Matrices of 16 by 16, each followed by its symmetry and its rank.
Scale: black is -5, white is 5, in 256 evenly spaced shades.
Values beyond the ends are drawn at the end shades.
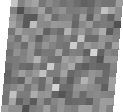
symmetric, full rank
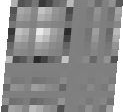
symmetric, rank one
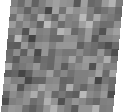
antisymmetric, full rank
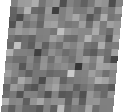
antisymmetric, full rank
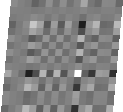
symmetric, rank one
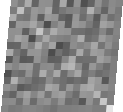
symmetric, full rank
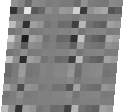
neither, rank one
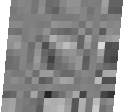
antisymmetric, rank two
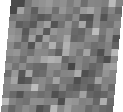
symmetric, full rank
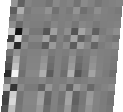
neither, rank one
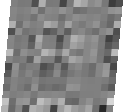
antisymmetric, rank two
